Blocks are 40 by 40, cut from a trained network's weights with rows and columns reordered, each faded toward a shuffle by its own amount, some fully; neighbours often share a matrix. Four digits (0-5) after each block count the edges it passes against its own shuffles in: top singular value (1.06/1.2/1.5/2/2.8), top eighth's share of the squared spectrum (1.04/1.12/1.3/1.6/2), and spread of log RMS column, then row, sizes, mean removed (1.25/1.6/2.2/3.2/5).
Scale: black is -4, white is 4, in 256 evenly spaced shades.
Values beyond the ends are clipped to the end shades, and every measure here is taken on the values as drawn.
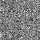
1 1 0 1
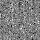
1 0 0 0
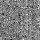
1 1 0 0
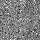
1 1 0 0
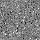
0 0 0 0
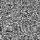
3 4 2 2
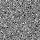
1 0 0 0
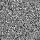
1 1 0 0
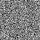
0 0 0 0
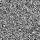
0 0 0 0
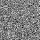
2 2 0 0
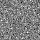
0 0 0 0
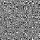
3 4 2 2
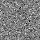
0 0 0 0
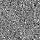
2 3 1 0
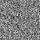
2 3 1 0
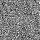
0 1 0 0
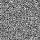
2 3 1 0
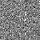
2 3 1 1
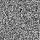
2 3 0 0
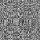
3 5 2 1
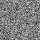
0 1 0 0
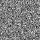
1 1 0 0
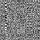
3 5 2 0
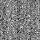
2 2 0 1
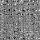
2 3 0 2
